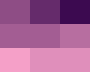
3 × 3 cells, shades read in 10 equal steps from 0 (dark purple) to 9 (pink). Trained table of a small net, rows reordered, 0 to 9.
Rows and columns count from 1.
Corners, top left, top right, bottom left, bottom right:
4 0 9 8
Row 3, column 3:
8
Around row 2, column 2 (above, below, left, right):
2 8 5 6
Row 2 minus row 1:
1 3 6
